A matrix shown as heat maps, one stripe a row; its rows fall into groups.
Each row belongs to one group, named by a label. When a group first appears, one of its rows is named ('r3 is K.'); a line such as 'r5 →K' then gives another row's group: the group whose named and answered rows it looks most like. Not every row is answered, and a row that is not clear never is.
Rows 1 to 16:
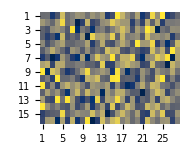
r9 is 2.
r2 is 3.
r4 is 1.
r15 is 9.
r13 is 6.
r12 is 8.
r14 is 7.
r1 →9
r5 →9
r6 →8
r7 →1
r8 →9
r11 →2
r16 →3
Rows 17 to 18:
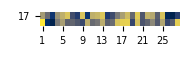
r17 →9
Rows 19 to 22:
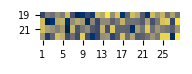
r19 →6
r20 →1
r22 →1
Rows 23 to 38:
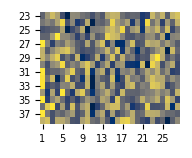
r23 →8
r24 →3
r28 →6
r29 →8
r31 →7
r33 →7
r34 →1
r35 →2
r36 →3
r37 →7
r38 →9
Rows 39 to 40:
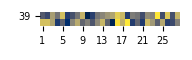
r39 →1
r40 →9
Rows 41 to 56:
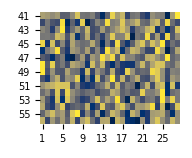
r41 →8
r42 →1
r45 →2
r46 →8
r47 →1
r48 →2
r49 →7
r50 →8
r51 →6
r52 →6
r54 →9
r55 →8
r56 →2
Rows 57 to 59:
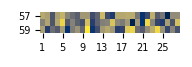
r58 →3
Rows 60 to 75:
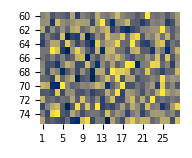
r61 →9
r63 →1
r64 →6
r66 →1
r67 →7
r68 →3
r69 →6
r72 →7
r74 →8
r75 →7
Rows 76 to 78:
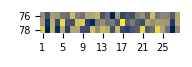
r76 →2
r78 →2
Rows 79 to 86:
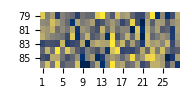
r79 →9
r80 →8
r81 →3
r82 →3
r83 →1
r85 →8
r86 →8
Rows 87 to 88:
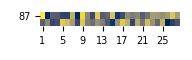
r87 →7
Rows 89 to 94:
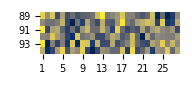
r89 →9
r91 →2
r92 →8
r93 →7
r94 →1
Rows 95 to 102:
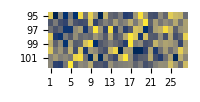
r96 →1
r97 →7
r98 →9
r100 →2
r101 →6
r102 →1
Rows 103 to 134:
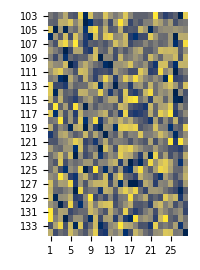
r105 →7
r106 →6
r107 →6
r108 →7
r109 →7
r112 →9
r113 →7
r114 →2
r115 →9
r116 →6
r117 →2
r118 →3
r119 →3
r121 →6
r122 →3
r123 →3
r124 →2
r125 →7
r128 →3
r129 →1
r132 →7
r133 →3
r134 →7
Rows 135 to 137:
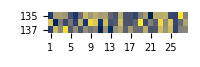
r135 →8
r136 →7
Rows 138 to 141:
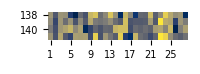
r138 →2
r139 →2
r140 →6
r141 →7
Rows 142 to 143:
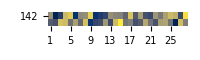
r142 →1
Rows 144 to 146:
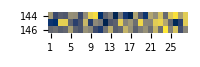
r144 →7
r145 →8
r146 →1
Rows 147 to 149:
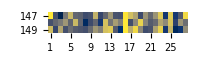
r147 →9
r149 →9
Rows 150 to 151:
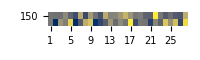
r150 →3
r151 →1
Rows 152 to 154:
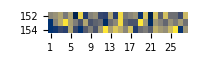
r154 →1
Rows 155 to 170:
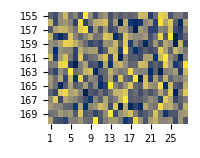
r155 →8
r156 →2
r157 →8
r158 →9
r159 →6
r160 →2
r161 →2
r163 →1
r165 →9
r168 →2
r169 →3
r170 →7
